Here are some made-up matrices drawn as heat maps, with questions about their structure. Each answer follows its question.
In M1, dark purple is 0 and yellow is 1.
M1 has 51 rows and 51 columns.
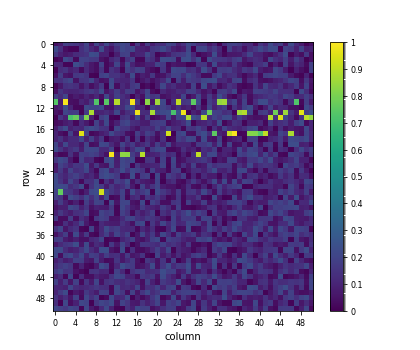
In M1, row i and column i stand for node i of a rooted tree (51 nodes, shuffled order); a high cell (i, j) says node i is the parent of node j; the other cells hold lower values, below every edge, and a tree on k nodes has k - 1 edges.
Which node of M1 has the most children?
11
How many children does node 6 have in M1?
0
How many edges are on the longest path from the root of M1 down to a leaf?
2
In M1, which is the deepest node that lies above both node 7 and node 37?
13
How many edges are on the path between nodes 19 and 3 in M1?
4
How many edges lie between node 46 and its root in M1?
2
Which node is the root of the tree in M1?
21
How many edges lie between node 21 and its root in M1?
0
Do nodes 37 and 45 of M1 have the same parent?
yes
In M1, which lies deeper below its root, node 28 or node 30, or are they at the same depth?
node 30
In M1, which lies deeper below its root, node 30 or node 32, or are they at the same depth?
the same depth
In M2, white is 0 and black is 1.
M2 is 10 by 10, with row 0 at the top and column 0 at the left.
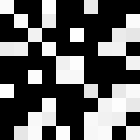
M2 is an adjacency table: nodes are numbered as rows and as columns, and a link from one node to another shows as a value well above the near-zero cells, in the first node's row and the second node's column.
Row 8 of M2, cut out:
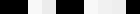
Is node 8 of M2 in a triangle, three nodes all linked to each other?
yes
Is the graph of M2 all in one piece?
yes
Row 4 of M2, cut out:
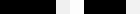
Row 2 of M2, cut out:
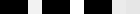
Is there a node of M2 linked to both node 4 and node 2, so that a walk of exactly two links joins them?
yes
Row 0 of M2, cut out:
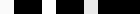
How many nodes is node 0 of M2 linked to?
7
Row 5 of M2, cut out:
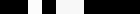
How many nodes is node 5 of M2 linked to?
7
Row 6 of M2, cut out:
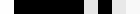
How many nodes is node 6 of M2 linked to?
6
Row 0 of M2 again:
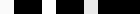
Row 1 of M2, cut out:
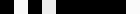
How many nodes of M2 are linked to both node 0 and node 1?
5
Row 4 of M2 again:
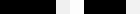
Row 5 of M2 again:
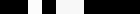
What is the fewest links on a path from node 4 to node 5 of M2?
2
